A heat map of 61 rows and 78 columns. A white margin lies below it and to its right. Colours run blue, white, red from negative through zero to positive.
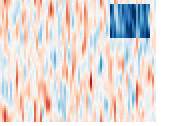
Roughest part: top right. Grain: streaks running down. Ninth with the lowest average: top right. Histogram: skewed, a long tail of low values. Odd patch: lower, in the top right. Mirror symmetry: none.
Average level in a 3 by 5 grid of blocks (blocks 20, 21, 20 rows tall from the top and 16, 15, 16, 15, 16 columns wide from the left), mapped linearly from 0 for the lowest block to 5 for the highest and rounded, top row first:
5 4 5 2 0 / 4 4 5 4 4 / 5 5 4 5 4
